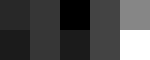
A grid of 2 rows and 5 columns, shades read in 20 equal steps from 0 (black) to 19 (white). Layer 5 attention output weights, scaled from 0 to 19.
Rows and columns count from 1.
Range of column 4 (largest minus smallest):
0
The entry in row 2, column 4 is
5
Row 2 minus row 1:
-1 0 2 0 9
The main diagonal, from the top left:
3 4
